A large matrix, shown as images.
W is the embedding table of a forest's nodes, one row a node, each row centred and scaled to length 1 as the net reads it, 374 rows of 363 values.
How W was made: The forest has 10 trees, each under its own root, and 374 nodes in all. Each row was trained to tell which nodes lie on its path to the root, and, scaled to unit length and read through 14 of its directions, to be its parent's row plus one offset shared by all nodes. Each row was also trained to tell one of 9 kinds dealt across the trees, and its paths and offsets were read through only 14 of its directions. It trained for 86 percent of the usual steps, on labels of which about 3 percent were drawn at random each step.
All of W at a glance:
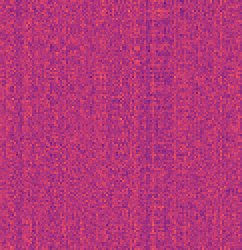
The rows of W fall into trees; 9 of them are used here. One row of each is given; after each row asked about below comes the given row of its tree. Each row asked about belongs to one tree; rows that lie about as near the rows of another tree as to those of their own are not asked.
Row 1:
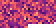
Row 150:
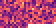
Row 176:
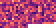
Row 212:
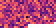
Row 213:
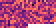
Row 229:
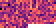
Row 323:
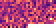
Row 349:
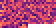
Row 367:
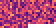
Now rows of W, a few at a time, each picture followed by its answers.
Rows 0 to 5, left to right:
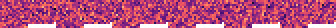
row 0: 1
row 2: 229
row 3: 229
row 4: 323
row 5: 323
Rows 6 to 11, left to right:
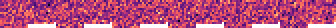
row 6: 176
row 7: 213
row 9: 229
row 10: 349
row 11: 150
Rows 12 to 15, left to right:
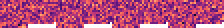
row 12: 150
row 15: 213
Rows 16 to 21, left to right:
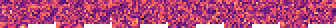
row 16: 213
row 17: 213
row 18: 229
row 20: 323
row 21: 229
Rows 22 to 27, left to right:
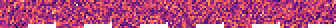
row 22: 150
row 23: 176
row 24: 367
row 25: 1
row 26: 176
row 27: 213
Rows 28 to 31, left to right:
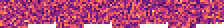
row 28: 176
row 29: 323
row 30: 150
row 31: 212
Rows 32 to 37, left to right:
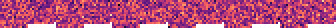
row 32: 323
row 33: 176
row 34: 349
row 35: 176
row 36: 150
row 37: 349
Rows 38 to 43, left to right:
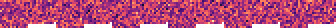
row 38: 323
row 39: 212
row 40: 150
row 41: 1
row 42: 323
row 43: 1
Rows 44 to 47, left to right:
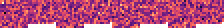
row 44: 323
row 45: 229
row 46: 150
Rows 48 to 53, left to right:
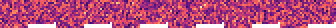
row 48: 212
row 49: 150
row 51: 213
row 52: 212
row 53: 1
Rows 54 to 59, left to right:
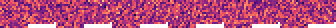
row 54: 176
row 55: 323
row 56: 176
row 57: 150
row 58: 150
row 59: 212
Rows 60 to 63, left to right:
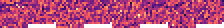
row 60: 229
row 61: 229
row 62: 150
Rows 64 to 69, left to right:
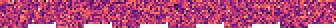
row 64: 1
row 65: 229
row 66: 213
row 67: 1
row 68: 1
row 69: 349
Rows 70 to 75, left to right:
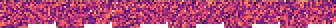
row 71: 349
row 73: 229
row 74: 349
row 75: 176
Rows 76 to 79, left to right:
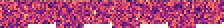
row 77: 1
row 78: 176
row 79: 1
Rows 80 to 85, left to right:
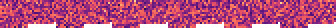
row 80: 176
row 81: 212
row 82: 150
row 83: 176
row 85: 349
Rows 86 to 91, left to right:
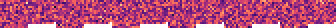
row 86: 176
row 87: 212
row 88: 176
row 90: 323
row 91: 212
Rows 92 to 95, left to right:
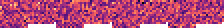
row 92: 150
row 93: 349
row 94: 349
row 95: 150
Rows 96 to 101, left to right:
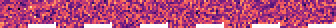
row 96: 213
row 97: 229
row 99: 213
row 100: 323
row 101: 176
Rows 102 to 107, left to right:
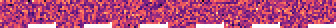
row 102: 212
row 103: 176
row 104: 323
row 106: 213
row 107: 1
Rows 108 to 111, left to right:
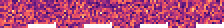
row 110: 229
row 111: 229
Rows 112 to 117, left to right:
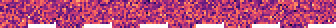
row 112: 229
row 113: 349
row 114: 349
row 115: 1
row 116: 229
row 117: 150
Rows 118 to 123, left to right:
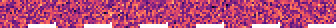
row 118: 323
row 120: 150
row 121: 323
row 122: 150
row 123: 349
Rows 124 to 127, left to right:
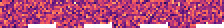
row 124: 349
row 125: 176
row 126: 349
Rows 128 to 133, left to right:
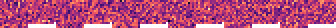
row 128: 367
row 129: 349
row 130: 213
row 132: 1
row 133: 229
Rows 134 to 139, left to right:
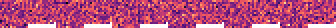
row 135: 213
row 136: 229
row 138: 1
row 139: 349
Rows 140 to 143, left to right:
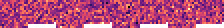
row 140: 1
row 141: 212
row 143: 1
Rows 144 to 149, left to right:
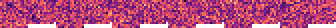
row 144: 212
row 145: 150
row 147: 212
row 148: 323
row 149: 367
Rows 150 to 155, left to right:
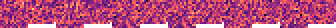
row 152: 349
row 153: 349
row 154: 212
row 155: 349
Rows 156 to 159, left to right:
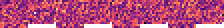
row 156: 213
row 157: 349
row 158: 349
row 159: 349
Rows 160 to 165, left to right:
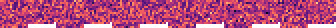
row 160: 229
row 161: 349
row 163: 229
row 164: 349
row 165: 367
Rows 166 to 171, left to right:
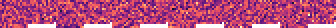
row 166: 212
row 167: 349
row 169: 229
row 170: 176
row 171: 150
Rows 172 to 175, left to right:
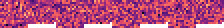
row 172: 150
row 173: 229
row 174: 176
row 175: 176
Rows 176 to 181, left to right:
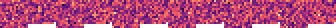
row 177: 349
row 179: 1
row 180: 150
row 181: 1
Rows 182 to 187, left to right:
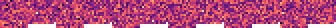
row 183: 1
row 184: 229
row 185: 349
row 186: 229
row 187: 323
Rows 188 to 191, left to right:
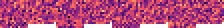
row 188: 150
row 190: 150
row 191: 323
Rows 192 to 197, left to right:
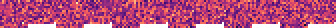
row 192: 323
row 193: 1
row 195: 367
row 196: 349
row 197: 176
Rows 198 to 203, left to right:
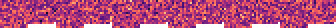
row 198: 212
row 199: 213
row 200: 1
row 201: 229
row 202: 150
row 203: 229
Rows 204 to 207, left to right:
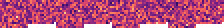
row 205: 1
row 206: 176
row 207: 229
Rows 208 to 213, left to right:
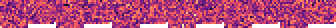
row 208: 229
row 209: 212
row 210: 349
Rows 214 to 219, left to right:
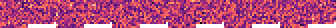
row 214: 1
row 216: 150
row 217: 349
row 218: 150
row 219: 176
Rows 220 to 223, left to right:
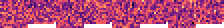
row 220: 176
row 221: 367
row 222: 229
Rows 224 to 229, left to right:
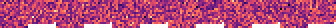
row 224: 150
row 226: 212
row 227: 323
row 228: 212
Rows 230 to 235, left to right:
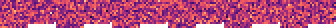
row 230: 229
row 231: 349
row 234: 349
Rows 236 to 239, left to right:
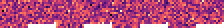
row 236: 323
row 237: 323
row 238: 150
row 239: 176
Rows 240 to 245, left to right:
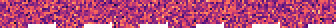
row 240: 213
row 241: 212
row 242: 323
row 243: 349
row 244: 176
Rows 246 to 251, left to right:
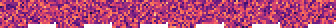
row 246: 367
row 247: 150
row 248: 213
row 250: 229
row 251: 323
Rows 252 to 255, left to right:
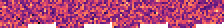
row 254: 150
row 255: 349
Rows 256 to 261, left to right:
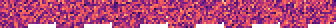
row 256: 1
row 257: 150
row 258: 367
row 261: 349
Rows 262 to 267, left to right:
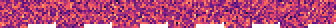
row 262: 1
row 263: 150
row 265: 176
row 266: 229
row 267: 150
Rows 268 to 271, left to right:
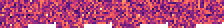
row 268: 229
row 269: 176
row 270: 176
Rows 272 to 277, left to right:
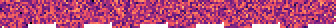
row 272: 229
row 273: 1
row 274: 1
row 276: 1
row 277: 229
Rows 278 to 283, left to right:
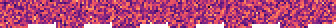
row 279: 213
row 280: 150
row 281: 150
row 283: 176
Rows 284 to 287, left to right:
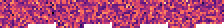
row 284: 212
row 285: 323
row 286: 349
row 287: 212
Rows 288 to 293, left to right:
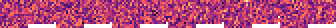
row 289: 229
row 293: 349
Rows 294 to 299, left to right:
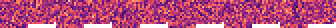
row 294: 229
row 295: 212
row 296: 349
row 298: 229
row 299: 1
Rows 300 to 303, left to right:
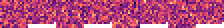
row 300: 150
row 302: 229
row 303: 349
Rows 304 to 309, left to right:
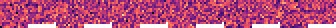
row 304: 176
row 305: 150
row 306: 176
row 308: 150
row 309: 150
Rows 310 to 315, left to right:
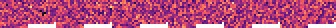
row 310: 1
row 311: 1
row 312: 176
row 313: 229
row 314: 150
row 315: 323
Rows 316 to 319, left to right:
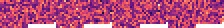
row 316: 229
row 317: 212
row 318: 213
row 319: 212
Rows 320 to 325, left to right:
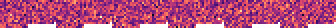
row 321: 212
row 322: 176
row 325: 176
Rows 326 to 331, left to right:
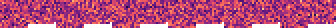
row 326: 323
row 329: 176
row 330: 176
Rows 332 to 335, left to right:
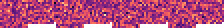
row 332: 349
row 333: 150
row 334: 323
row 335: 349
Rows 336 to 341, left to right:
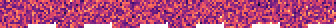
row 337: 229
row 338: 229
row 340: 212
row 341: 349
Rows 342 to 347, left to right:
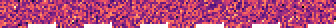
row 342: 150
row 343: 150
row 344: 150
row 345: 323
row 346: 229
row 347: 323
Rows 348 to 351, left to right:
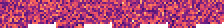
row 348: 367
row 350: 323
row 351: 176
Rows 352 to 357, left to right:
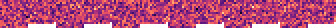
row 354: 212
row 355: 349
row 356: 150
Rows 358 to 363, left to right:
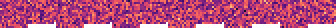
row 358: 323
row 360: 349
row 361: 229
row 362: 176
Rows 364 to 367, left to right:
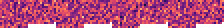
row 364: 229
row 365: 176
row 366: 176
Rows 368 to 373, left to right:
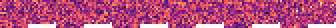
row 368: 176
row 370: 150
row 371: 349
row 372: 349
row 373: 229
